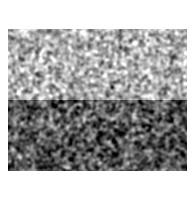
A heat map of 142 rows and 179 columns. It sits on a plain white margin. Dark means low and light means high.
The texture is blotchy. No lone cell stands out from its neighbours. A horizontal seam about 50% of the way down splits the table, and the top part is higher.
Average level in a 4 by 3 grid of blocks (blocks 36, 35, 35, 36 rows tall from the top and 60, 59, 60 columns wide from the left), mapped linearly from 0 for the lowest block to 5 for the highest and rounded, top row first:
555 / 555 / 000 / 000
